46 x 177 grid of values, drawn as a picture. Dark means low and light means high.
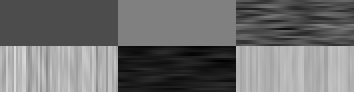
The table splits into 2 rows of 3 panels. Panel 1,1: low, flat. Panel 1,2: middling, flat. Panel 1,3: low, streaked across. Panel 2,1: high, streaked downward. Panel 2,2: very low, streaked across, faint in contrast. Panel 2,3: high, streaked downward, faint in contrast.
